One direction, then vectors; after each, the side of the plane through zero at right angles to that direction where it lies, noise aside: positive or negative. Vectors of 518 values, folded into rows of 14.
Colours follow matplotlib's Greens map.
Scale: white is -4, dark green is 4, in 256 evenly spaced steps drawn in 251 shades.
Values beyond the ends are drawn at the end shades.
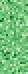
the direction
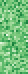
negative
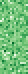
negative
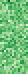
positive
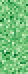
positive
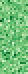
positive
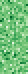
positive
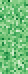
positive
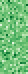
positive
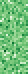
negative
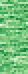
positive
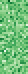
positive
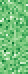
negative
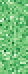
negative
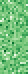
negative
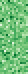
positive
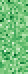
positive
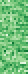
negative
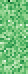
positive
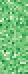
negative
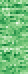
positive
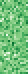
negative
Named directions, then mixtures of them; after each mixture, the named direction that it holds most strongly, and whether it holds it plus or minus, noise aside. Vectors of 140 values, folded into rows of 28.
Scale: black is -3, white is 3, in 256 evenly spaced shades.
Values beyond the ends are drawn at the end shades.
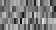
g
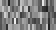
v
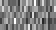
g, minus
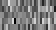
v, minus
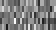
g, minus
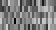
v, minus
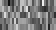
v, plus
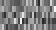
g, minus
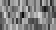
v, plus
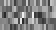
g, minus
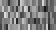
v, plus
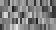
g, plus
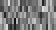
v, minus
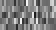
g, minus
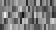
g, plus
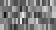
g, minus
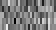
v, minus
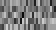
g, plus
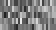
v, minus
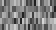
g, plus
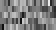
g, plus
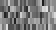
v, minus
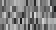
g, plus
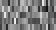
v, plus
